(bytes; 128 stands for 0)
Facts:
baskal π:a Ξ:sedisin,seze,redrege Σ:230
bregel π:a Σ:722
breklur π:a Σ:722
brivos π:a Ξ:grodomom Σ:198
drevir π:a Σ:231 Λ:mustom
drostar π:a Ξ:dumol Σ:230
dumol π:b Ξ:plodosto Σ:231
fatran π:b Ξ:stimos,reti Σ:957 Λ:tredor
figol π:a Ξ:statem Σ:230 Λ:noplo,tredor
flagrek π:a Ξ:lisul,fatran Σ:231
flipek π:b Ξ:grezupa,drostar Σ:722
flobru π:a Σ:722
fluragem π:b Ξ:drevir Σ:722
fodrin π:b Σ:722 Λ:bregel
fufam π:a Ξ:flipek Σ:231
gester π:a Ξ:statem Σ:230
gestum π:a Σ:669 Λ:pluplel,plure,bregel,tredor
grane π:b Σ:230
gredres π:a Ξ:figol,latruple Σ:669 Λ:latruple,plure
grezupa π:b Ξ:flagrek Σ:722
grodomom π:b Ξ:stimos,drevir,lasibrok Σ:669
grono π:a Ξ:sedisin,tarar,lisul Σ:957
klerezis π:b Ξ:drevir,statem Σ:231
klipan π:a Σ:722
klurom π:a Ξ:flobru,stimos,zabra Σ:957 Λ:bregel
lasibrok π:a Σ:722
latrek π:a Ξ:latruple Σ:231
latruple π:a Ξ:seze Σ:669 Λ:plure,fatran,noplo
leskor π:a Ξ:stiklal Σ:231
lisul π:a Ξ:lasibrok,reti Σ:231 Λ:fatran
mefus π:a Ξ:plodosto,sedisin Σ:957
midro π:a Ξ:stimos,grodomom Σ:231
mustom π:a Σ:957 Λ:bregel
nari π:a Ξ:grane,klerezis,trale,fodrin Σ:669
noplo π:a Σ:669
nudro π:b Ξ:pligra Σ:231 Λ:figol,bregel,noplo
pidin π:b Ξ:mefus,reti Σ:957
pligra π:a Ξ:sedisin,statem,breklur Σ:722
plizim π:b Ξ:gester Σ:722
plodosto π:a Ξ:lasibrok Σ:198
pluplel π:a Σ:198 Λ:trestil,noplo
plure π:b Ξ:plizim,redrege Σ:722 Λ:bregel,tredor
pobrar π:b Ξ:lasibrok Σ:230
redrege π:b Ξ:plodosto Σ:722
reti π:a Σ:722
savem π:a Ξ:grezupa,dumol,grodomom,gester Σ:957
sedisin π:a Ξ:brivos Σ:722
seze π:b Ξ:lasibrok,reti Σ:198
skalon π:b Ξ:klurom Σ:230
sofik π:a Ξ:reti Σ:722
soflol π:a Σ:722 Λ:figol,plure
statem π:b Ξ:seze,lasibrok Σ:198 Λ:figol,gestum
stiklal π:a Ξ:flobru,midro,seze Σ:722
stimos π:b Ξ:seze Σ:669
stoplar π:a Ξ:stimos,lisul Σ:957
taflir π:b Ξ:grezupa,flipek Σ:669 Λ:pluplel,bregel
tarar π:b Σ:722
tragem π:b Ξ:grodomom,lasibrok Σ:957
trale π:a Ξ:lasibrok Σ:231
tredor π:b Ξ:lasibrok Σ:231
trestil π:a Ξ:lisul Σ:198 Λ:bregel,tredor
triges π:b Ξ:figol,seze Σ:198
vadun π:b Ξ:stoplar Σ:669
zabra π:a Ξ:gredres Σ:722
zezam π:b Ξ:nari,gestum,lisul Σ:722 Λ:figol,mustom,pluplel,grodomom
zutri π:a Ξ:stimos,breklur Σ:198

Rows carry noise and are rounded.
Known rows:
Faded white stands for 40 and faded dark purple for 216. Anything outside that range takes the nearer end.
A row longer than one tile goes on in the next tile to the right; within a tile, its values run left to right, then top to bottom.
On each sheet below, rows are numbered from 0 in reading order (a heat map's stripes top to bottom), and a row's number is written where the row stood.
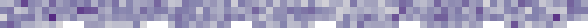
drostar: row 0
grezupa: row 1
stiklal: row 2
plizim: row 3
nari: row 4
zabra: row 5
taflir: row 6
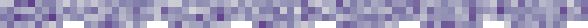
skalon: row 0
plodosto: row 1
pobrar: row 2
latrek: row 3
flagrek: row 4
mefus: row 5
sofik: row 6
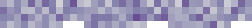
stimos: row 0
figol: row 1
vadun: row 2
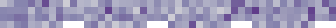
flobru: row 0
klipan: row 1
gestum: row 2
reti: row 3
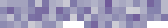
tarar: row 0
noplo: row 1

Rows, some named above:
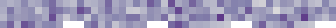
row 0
mefus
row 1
noplo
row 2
fufam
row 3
pobrar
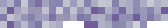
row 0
triges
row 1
nudro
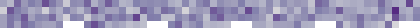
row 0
klurom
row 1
fufam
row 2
gester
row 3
grodomom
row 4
lasibrok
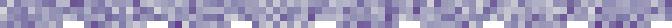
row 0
stoplar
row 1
latrek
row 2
mustom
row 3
fodrin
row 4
mefus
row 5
vadun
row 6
nari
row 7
grono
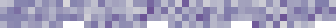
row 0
stiklal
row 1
nari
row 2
zezam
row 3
grane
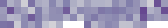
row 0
klerezis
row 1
breklur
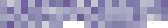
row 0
pluplel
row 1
fatran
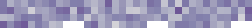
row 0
lisul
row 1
noplo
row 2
trestil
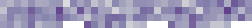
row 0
pligra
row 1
trale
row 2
drevir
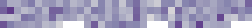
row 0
dumol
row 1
pidin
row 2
savem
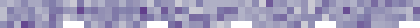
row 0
mefus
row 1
sedisin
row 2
tredor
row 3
vadun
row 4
brivos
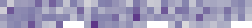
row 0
zutri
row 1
baskal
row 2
fluragem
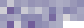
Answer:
tragem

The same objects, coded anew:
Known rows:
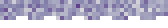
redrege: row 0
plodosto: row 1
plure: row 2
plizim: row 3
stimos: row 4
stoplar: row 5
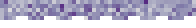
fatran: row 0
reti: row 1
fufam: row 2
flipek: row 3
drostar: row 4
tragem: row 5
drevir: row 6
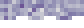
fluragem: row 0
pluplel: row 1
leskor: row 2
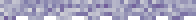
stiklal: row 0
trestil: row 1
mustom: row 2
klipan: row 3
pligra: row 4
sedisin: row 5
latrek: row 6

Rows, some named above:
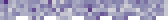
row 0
tragem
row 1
fodrin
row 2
pluplel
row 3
drostar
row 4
baskal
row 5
grodomom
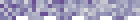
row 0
lasibrok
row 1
savem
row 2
pobrar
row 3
klurom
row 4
nudro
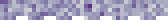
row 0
pobrar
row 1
flagrek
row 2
stimos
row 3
taflir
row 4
fluragem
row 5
vadun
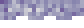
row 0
pobrar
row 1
trestil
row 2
trale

